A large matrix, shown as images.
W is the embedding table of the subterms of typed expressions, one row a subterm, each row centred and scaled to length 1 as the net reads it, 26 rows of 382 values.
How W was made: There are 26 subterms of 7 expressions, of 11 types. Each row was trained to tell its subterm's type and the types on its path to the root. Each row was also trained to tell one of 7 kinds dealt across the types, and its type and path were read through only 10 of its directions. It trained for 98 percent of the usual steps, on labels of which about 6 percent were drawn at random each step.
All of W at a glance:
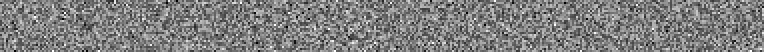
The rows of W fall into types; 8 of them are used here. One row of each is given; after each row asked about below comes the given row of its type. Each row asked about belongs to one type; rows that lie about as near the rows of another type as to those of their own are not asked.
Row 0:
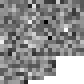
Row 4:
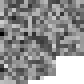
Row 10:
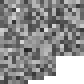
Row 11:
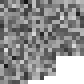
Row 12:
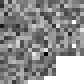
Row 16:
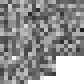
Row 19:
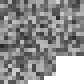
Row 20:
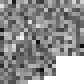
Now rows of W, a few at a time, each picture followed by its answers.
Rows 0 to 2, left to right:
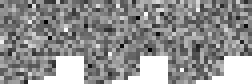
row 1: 11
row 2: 16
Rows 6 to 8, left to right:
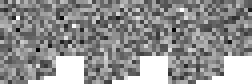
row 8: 0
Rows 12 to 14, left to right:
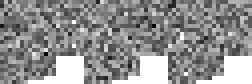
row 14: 12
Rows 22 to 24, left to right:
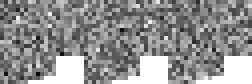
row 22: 11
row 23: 20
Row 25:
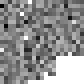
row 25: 16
